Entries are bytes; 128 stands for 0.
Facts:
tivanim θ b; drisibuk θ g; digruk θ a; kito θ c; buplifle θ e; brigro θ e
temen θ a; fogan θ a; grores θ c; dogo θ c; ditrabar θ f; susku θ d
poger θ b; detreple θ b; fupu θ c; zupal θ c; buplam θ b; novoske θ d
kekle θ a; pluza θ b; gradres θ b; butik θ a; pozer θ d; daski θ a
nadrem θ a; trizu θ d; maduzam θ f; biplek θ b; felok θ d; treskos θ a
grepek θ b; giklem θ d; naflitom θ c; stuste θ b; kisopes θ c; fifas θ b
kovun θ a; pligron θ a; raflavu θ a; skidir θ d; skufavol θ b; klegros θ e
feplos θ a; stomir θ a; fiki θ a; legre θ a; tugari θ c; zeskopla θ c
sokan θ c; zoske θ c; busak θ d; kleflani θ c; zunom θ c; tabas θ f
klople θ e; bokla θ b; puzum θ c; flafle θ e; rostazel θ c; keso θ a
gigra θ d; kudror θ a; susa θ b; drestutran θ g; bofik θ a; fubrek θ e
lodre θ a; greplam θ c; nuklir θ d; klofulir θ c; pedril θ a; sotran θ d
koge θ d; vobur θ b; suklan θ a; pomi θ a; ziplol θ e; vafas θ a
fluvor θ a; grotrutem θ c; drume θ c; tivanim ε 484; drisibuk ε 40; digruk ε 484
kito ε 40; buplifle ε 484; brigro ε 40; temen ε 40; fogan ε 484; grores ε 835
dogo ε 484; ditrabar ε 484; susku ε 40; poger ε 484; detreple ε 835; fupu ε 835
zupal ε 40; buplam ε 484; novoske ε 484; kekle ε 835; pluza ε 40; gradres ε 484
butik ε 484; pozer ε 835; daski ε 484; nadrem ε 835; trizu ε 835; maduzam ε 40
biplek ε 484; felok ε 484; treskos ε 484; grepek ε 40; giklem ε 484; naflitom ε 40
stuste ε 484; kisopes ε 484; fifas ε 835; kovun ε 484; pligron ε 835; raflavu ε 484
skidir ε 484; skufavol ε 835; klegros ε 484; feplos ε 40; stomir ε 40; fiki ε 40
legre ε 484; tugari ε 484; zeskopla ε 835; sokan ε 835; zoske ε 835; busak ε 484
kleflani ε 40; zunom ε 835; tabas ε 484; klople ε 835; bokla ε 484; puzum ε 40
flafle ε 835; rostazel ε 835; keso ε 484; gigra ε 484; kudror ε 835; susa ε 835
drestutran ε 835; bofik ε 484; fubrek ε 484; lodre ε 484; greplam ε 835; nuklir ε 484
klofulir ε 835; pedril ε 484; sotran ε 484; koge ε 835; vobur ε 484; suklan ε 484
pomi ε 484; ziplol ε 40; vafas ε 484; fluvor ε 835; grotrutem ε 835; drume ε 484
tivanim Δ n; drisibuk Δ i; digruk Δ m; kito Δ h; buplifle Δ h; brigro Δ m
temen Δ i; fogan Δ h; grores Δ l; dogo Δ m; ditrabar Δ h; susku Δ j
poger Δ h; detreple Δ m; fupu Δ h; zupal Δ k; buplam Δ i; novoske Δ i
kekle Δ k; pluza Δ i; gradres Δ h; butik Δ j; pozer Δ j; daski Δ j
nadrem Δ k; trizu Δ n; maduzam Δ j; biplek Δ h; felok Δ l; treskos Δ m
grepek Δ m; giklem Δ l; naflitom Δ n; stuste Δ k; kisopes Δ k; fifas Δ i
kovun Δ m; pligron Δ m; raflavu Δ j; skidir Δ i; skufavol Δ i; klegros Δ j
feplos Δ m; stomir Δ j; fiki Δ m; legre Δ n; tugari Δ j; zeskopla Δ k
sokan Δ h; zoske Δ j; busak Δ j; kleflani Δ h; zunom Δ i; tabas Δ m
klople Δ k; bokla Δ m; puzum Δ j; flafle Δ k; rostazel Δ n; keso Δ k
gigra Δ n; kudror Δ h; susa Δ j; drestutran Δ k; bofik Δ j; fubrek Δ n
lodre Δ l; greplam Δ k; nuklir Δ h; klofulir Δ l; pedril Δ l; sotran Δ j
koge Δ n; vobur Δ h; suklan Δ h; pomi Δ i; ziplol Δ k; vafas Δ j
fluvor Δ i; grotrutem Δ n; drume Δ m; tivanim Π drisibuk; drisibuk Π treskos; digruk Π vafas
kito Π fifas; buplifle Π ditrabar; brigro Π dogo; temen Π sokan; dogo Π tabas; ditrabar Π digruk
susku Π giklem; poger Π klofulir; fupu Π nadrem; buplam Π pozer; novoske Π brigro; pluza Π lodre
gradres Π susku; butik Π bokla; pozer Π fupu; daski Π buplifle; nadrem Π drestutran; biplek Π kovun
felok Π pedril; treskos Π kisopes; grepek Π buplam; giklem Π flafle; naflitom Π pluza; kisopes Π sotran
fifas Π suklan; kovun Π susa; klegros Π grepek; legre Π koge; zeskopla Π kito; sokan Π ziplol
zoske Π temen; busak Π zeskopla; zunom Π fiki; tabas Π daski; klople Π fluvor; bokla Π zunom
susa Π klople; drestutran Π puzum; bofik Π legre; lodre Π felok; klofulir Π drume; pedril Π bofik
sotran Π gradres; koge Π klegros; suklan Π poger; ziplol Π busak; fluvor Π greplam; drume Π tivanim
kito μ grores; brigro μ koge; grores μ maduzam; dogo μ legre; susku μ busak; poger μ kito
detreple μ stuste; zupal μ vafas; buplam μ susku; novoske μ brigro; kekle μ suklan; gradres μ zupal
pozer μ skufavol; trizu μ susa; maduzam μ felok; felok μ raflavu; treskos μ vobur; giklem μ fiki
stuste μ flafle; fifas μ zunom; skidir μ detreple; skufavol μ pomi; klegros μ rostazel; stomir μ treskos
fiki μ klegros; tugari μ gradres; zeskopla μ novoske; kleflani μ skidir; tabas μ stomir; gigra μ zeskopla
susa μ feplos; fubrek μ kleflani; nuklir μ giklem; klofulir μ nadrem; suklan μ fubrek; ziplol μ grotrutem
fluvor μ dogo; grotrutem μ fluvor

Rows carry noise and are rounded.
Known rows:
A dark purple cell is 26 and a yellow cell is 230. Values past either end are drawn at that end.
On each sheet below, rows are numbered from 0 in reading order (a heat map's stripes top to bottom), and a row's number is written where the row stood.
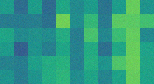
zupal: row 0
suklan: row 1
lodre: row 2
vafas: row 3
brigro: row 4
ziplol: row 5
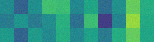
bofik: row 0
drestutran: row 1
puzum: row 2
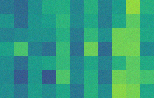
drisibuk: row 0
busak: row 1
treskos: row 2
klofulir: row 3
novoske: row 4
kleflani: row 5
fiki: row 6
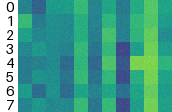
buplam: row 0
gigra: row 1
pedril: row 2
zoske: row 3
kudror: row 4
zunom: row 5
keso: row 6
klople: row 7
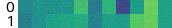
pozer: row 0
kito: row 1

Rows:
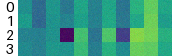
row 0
pomi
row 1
raflavu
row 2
detreple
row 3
bokla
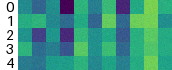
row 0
flafle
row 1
grores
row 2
stuste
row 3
fubrek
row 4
temen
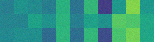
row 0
nadrem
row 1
ditrabar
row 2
skufavol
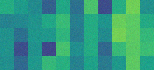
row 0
rostazel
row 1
poger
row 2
nuklir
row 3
skidir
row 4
klegros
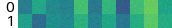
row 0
fifas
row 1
tugari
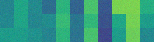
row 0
pligron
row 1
zeskopla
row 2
koge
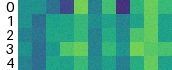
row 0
kekle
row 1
susku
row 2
grepek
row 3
tabas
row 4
pluza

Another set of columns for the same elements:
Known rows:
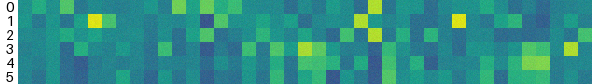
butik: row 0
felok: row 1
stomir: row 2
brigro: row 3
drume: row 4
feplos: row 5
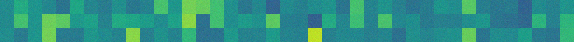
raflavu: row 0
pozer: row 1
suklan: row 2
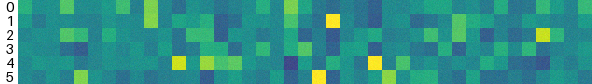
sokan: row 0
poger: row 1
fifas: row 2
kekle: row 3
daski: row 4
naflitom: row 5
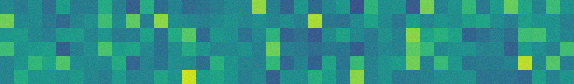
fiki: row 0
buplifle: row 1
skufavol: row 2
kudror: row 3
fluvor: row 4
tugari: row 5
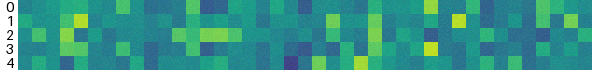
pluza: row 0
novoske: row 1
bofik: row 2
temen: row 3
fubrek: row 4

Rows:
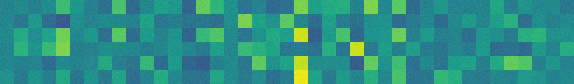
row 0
legre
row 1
zupal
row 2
koge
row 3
susku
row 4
grepek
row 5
tivanim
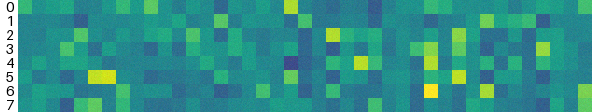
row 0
fupu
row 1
keso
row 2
buplam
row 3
zunom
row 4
skidir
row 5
grores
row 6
kleflani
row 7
maduzam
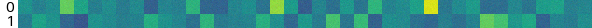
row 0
drisibuk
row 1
stuste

